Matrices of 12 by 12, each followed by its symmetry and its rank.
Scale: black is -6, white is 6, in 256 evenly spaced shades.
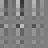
neither, rank one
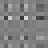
neither, rank one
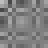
symmetric, rank one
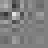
symmetric, rank one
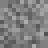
antisymmetric, full rank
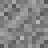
symmetric, full rank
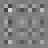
symmetric, rank one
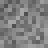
symmetric, full rank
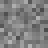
antisymmetric, full rank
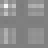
symmetric, rank one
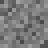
symmetric, full rank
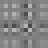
symmetric, rank one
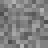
antisymmetric, full rank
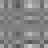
neither, rank one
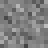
antisymmetric, full rank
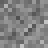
symmetric, full rank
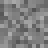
antisymmetric, full rank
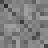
symmetric, full rank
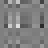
neither, rank one
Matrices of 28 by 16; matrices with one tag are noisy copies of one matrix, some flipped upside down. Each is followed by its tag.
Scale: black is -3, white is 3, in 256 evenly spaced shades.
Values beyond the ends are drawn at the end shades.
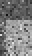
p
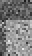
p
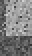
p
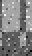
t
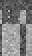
t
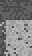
p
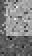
p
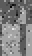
t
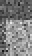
p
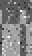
t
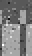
t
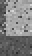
p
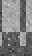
t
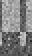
t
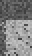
p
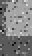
p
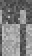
t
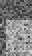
p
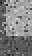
p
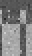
t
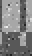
t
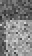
p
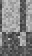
t
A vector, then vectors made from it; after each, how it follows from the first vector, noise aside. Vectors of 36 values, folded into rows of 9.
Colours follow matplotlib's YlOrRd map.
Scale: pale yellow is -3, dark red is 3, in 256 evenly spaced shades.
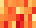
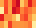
reversed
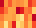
negated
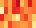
reversed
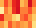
reversed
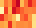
reversed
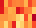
negated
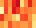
reversed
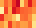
reversed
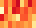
reversed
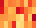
negated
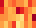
negated
